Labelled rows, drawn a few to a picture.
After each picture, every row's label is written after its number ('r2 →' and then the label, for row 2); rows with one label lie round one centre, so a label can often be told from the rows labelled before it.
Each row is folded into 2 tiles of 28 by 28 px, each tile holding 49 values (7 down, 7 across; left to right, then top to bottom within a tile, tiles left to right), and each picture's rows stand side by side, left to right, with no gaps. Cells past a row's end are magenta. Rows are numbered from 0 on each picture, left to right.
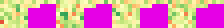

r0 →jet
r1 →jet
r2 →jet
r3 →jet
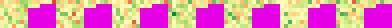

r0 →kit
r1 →jet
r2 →kit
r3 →jet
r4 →jet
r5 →kit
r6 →jet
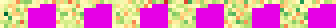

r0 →kit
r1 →jet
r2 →kit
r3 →jet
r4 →jet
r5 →jet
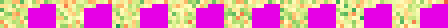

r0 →jet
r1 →kit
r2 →kit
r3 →kit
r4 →jet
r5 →jet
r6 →jet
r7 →kit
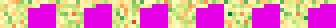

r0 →kit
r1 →jet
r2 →kit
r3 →jet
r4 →jet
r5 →jet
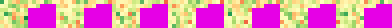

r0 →jet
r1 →kit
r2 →kit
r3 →kit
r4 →kit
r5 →jet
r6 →jet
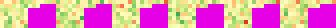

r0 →kit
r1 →jet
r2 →kit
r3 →jet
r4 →kit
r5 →kit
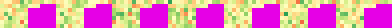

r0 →kit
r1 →kit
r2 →jet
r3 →jet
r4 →kit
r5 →kit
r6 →jet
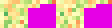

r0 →kit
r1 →kit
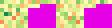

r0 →jet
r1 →jet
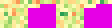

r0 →kit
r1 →jet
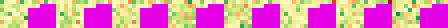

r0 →jet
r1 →kit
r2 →kit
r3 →jet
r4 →jet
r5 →kit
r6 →kit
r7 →jet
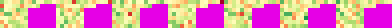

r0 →jet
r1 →kit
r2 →jet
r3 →kit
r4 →jet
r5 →jet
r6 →jet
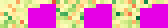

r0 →kit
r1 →jet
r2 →jet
